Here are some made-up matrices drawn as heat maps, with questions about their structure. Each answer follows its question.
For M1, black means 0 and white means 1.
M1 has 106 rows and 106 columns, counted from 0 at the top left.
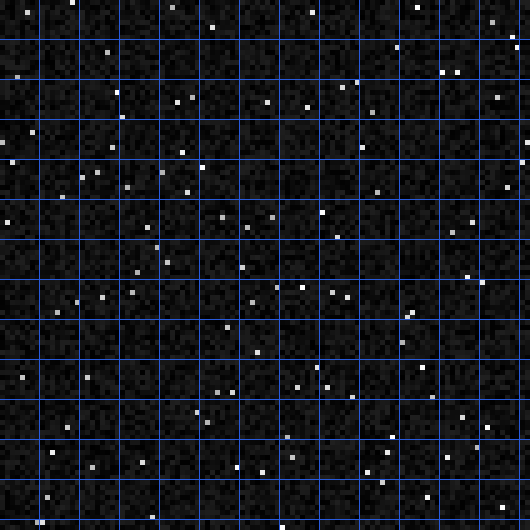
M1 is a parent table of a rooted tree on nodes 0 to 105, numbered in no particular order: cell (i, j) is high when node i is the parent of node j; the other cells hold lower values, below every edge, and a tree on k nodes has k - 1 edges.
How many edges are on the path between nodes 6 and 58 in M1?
2
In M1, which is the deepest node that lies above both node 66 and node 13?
1
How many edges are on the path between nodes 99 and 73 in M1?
6
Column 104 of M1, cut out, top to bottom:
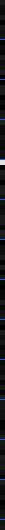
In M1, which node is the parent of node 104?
32
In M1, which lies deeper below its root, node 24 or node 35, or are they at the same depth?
node 35
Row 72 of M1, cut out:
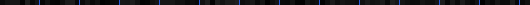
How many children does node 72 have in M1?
0
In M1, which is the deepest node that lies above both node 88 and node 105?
28
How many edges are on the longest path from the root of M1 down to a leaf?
13
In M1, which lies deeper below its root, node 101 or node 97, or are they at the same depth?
the same depth
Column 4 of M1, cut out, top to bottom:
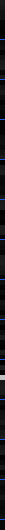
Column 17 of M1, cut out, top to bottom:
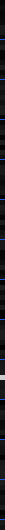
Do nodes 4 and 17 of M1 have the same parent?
yes
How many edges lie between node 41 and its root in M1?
7
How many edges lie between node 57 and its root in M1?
1
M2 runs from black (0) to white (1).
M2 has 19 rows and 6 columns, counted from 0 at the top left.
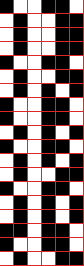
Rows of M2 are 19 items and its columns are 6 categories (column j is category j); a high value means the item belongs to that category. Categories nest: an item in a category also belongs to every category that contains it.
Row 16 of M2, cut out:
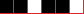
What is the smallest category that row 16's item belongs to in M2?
5
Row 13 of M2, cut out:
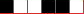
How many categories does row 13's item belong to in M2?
3
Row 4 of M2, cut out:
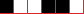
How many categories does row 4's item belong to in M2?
3
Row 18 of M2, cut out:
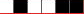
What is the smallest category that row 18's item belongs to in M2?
3
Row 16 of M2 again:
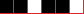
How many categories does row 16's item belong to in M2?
2
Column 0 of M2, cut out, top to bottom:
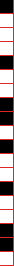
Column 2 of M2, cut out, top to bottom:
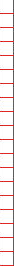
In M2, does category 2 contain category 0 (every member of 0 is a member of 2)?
yes
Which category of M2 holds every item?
2
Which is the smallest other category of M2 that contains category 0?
2
